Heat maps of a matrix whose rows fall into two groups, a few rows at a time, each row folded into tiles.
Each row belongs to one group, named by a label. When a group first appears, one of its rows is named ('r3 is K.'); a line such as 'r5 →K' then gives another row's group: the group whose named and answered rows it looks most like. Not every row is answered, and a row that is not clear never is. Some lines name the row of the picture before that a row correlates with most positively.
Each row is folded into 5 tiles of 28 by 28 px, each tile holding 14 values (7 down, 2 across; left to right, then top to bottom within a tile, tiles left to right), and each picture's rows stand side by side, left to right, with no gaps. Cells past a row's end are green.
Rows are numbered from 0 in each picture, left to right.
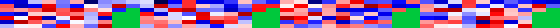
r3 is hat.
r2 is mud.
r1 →hat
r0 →hat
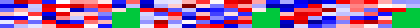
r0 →mud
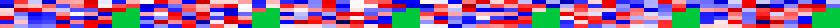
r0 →mud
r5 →hat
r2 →hat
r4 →hat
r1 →mud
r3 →mud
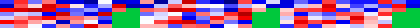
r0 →hat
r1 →hat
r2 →hat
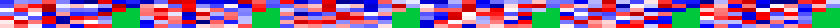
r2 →hat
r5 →hat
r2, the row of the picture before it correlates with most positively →2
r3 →hat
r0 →hat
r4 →hat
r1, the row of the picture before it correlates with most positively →2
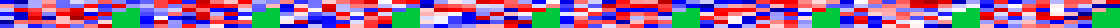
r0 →hat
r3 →mud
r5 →mud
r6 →mud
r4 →mud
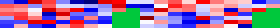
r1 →mud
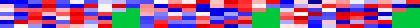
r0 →hat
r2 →mud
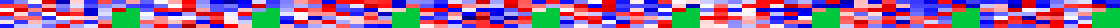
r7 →hat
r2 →mud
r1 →hat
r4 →hat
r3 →mud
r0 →hat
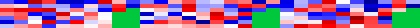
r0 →hat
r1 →hat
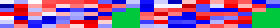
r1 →mud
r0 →mud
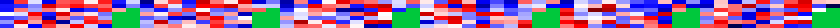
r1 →mud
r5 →mud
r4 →hat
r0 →mud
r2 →mud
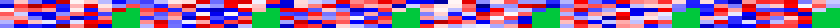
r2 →mud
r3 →hat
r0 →mud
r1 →mud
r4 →mud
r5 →mud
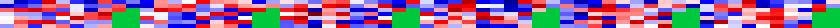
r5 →hat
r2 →mud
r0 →hat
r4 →hat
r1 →mud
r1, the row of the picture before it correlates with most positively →0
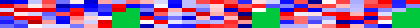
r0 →hat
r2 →mud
